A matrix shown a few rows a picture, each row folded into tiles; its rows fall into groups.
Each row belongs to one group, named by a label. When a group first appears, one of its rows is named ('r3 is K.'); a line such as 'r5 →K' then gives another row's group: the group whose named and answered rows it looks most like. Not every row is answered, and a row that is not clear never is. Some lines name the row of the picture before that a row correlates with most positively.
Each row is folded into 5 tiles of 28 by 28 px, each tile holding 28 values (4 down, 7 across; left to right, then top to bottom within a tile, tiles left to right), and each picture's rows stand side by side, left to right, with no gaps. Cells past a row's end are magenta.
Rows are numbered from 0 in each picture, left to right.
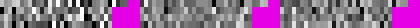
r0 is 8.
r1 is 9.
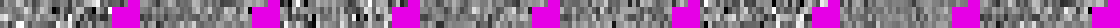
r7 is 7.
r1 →7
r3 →7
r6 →9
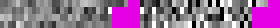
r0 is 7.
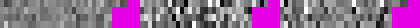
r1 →8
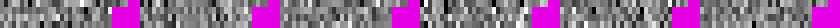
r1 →9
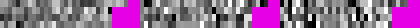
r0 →7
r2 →9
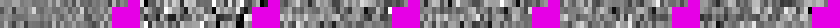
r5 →7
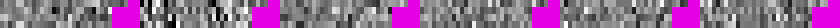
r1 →9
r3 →8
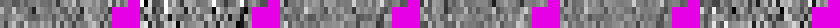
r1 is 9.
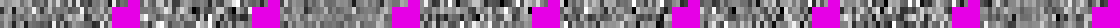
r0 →8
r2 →9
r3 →7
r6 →8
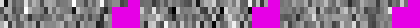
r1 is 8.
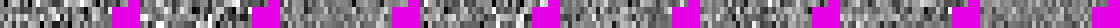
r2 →9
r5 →8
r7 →8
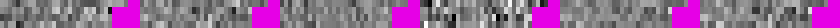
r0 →7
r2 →9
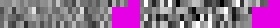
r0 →8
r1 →7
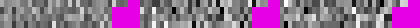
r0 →8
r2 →9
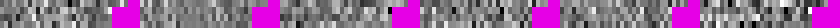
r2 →7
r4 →8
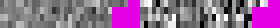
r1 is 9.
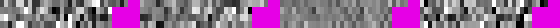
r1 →7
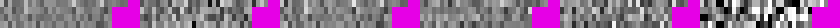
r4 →8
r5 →7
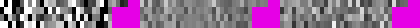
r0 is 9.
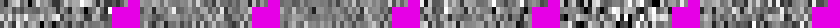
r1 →8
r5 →8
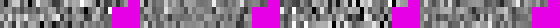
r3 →7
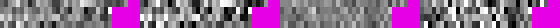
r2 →8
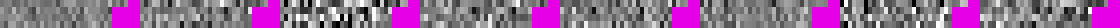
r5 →9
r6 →9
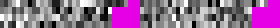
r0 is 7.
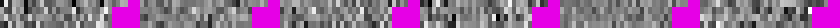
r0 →9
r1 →7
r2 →8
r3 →9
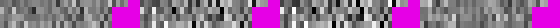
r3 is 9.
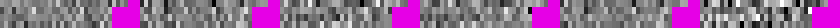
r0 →8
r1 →9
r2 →7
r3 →7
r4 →9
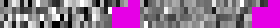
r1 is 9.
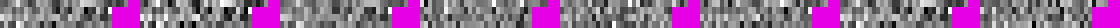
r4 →8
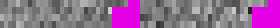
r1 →7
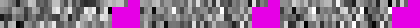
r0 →7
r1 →8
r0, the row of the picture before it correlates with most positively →1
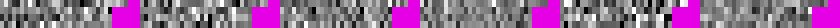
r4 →9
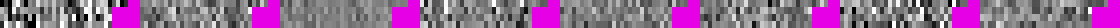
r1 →8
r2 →9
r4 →8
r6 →8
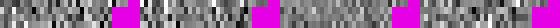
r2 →8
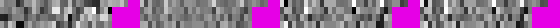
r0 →7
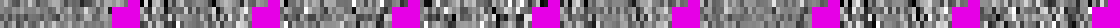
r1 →9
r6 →9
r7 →8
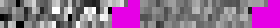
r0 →7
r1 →7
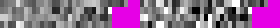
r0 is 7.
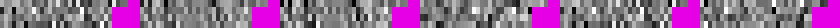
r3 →7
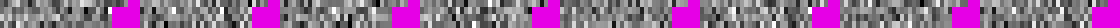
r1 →8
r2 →7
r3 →8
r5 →8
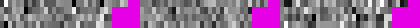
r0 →9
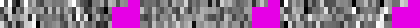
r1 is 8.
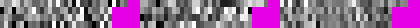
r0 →8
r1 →7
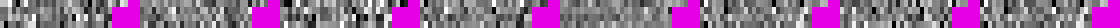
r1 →8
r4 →7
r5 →9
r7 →9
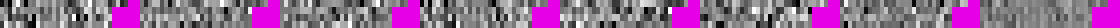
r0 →9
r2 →7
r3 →9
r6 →9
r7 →9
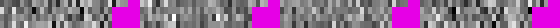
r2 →8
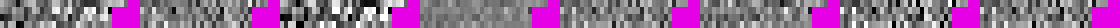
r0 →7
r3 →7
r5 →7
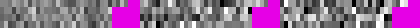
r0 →8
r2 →9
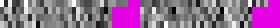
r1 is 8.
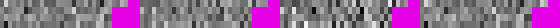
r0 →9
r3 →9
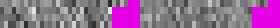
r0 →8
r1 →8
